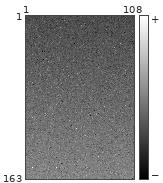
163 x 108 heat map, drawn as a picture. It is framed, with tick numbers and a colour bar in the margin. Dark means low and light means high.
There are no regular stripes. Fine speckle covers the field. No row or column stands out. Values rise toward the bottom.
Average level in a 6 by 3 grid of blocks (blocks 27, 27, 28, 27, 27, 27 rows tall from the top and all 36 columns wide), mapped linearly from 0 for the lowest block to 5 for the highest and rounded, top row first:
000 | 111 | 222 | 333 | 444 | 555
